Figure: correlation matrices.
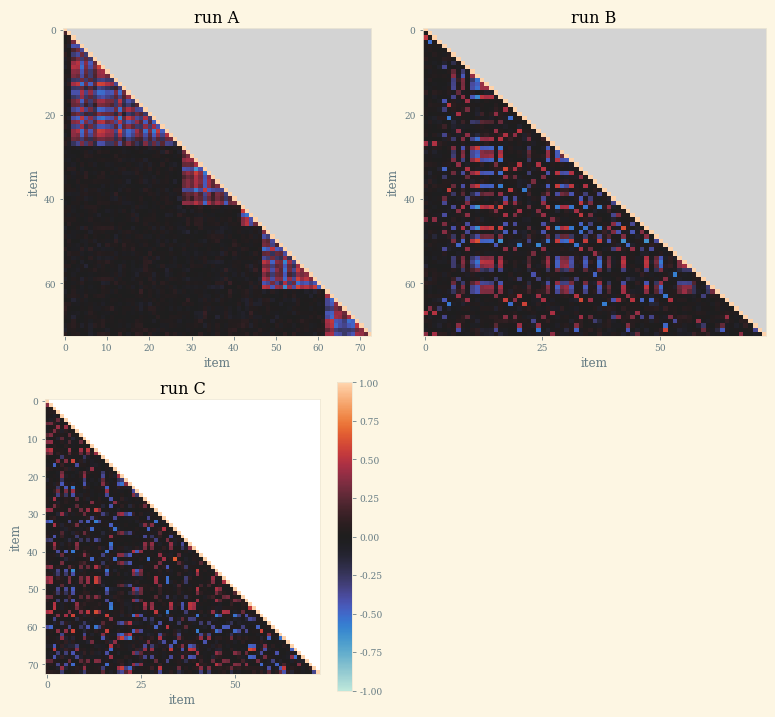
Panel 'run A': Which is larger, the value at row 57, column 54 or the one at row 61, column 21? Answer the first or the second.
the second
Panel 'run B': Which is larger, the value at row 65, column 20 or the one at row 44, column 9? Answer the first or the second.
the second
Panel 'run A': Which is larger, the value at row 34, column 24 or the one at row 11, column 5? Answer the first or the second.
the second
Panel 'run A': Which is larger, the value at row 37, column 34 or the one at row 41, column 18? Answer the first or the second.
the first
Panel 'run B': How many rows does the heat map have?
73
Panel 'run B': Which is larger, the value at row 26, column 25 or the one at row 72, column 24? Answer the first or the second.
the first
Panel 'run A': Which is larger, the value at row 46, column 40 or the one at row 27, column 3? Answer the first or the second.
the first
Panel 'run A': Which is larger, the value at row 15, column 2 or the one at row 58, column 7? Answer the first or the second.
the second
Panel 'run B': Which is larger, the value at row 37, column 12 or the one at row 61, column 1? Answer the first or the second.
the second
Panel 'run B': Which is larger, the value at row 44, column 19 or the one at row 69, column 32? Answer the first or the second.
the first
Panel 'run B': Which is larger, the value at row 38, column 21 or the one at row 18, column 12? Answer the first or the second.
the second
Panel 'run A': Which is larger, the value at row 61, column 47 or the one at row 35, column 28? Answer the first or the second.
the first
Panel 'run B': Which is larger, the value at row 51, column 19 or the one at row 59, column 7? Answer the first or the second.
the first
